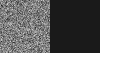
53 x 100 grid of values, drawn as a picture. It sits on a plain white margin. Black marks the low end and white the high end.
It is made of 1 by 2 panels. Panel 1,1: middling, fine-grained, strong in contrast. Panel 1,2: very low, flat.
